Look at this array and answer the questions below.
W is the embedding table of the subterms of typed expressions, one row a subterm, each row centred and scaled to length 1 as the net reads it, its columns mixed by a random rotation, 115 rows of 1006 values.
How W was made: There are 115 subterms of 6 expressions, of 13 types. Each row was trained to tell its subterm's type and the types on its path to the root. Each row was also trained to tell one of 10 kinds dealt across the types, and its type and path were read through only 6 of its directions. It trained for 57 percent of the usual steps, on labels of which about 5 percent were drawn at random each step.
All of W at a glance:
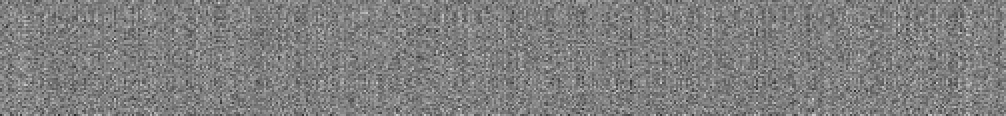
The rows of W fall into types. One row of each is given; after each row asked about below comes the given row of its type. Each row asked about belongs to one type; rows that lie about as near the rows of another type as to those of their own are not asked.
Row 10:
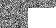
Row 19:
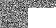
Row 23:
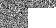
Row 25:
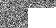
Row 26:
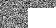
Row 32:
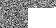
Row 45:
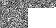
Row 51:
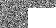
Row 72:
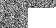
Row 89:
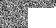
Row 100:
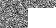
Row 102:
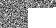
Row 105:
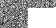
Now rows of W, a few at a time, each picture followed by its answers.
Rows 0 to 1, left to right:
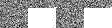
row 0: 23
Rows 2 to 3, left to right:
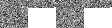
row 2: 45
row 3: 23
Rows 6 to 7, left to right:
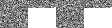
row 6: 19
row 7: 26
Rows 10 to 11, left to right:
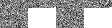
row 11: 102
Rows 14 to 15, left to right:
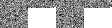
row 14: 10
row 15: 45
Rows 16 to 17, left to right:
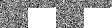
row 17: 72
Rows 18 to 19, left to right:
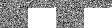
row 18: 10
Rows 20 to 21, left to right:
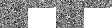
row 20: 32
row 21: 72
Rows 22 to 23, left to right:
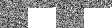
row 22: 19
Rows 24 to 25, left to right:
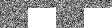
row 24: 26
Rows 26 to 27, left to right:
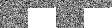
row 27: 102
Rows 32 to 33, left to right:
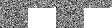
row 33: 51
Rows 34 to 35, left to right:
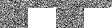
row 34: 25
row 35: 32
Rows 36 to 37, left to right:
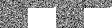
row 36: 19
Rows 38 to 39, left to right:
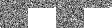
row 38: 23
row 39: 100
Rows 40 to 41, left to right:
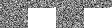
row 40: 10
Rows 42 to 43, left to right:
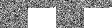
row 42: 10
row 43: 25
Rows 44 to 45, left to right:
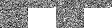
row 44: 32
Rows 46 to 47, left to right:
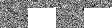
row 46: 102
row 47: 10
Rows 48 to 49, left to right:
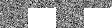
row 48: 23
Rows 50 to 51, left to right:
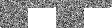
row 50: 102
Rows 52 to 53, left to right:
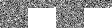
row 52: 45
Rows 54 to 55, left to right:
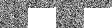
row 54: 72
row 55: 32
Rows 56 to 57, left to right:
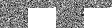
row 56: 45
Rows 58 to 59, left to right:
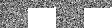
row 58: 23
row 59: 45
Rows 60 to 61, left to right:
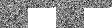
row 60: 10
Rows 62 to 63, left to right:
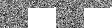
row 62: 45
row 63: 32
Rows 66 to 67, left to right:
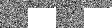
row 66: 72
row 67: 100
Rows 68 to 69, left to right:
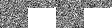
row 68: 45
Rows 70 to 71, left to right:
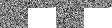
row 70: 26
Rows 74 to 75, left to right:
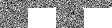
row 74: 102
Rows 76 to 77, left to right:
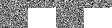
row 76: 10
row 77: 102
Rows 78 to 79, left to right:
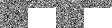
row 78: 25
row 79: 72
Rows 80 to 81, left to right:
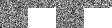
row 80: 32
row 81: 100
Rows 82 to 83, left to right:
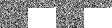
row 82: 32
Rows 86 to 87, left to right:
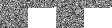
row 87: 100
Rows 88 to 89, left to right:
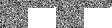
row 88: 45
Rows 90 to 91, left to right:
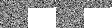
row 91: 23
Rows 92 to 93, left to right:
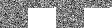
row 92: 72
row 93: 100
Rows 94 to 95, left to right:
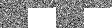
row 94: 102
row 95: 72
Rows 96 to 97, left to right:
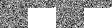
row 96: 89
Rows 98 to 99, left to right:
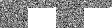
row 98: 102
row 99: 19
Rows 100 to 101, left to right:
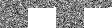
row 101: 19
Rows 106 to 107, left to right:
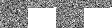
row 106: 100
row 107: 23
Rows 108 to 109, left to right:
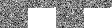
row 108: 72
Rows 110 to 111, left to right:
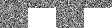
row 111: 26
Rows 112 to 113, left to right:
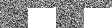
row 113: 32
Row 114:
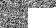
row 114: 19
